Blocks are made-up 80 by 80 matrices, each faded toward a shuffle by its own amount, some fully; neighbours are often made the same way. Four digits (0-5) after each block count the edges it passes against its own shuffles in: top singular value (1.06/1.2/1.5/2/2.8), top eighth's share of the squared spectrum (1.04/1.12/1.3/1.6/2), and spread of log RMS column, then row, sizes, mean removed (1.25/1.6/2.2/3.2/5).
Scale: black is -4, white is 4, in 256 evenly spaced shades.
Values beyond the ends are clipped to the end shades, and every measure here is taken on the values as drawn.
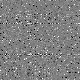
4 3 0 1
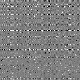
5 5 2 3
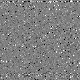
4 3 0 1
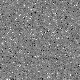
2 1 0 0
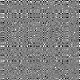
5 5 3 3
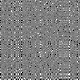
5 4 3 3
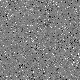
0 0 0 0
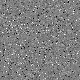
1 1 0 0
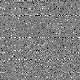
4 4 1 3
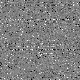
3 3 0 2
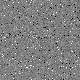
1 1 0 0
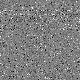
2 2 1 1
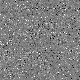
2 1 0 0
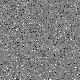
0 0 0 0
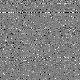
4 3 0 2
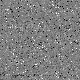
2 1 0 0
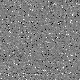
2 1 0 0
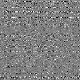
4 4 1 3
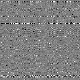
4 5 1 3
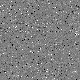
1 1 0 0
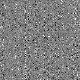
2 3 3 2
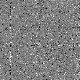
2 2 2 1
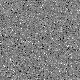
0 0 0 0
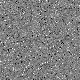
0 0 0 0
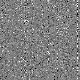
2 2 2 1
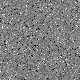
0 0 0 0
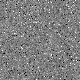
0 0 0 0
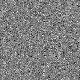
3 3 1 1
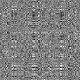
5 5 3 3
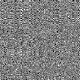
4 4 2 2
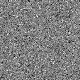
2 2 0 0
